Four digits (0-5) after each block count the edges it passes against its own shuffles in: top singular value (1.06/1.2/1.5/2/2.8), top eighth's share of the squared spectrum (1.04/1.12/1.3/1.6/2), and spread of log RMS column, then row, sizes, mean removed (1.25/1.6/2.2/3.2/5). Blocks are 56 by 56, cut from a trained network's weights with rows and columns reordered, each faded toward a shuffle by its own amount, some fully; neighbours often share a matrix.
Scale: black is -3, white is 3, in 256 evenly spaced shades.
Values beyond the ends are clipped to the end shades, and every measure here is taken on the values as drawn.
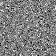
0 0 0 0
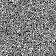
0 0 0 0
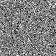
0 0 0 0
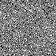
0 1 0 0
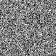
0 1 0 0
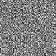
3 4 2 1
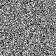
0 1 0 0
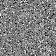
0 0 0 0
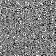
2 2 0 1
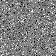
0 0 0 0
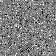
0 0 0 0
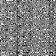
2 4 0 3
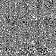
2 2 0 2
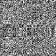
3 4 2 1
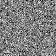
2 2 1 0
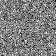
1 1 0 0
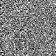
2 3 2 1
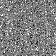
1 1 0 0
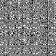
3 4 1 4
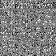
2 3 0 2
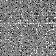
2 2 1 0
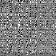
3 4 4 1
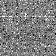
2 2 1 1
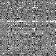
3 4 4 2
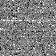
2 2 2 1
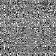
2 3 3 1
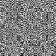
3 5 3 1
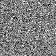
0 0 0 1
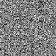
3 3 1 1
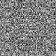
3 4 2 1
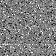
1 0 0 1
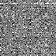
2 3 2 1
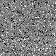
0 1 1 0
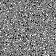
0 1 0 0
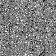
0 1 0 1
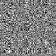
3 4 2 2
